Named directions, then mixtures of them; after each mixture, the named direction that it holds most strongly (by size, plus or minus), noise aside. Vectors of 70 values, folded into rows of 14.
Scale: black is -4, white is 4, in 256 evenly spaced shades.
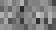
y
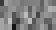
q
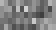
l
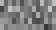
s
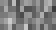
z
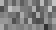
s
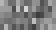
l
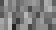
q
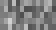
z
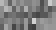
l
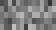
z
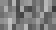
z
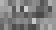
l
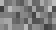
s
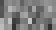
q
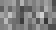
y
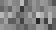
y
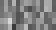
z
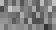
s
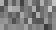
s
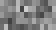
l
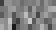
q
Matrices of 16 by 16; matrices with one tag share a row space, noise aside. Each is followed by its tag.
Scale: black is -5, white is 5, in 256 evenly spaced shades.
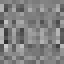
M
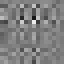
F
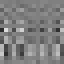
M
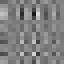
F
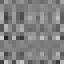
M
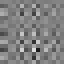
F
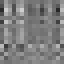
M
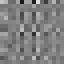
F
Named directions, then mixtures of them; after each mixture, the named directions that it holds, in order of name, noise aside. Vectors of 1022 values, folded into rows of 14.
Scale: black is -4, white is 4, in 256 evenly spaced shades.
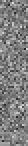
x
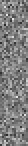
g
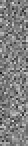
g, x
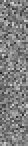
g, x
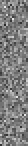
g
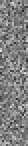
g, x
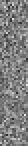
g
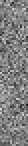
x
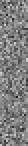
g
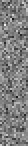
g, x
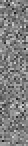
x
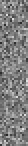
g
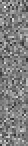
g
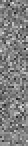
x
